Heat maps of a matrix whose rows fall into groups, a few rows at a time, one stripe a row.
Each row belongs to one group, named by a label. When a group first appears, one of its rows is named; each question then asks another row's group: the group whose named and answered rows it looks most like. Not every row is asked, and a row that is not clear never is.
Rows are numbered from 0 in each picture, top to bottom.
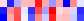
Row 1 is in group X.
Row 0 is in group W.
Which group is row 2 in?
X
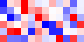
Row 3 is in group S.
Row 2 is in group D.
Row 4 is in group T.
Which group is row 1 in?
W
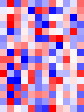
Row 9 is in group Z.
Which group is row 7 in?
Z
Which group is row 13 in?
Z
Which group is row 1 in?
T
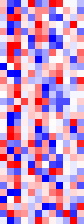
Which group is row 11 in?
S
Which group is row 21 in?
Z
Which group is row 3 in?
D
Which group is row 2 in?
T
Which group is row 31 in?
D
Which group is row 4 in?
Z
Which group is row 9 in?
X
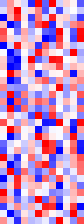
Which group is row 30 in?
D
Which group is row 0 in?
X
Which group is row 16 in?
X
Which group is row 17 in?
S
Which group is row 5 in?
S
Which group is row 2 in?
X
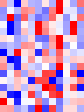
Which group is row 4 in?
D
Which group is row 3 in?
D
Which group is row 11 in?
T
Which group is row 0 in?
S
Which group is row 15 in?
X
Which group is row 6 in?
W
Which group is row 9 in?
S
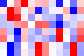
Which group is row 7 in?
D
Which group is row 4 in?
S
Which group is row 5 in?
S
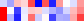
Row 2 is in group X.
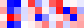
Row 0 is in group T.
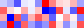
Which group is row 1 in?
S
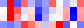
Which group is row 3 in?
W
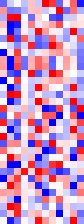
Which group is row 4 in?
D
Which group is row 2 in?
T
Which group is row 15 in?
S
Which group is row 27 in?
S
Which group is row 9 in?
Z
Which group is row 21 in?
S
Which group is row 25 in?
X
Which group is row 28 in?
S
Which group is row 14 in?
D
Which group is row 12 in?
D
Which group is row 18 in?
D
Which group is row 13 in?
T
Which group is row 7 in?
X
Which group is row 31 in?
D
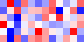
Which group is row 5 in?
Z
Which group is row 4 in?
D
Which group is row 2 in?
S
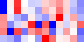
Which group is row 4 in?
Z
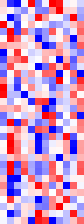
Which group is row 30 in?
D
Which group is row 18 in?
T
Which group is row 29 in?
W
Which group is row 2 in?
D
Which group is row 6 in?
S
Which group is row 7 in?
X
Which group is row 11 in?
S
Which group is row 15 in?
S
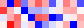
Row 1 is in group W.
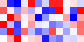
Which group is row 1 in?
S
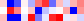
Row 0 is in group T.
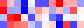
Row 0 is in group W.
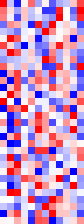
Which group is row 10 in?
X
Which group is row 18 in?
D
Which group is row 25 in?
W
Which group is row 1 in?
S
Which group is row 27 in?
T
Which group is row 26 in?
D
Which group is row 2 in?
S
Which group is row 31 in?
T
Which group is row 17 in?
Z
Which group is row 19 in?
X
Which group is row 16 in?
D
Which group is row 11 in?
Z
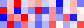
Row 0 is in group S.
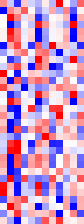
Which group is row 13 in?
D
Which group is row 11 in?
Z
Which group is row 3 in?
D
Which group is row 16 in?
S
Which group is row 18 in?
Z
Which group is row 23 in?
Z
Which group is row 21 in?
T
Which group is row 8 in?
D
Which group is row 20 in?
T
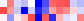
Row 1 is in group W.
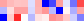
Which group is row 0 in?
S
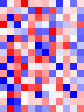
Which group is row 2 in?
Z
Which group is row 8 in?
Z
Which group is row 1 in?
X
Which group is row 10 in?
Z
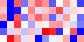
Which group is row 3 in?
X
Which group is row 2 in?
Z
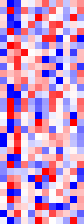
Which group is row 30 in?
X
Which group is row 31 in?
D
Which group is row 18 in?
Z
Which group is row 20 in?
X
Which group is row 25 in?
X
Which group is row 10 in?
S
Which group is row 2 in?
D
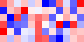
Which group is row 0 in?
S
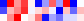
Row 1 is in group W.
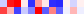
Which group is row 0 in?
T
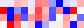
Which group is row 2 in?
Z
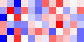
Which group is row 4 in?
Z
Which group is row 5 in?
X
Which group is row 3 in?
W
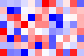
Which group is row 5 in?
Z
